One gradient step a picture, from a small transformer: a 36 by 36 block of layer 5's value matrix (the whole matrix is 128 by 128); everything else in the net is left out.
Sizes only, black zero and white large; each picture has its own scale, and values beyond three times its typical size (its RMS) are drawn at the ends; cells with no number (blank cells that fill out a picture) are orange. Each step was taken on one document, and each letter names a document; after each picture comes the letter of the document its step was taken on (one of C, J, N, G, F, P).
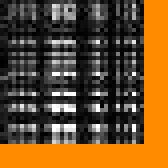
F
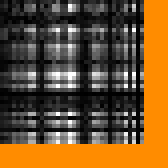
F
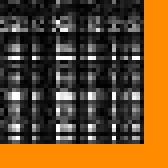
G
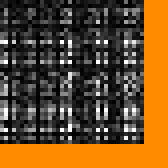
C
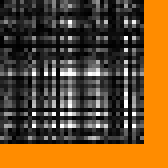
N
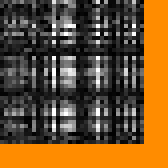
N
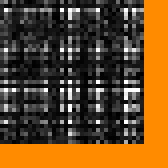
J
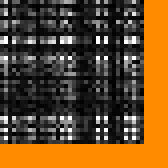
C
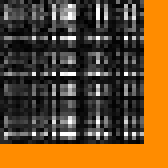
N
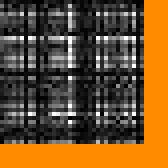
F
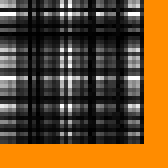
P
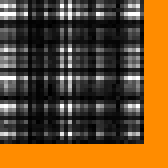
P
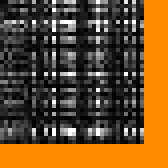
N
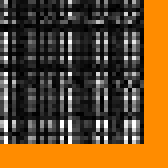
C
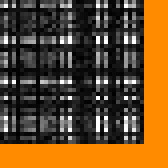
C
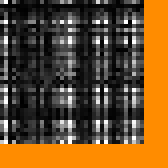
C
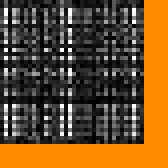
J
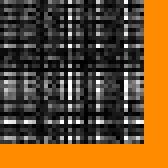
J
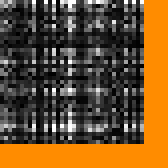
N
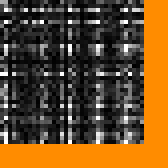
J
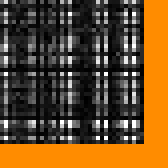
C
